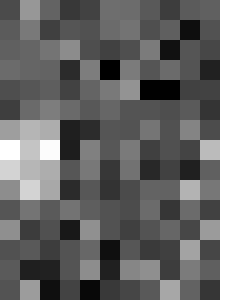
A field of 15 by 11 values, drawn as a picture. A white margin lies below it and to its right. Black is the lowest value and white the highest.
The top right is the ninth with the lowest average. No regular stripes run through it. The middle left is the ninth with the highest average. In the middle left lies a patch that is higher than the rest.
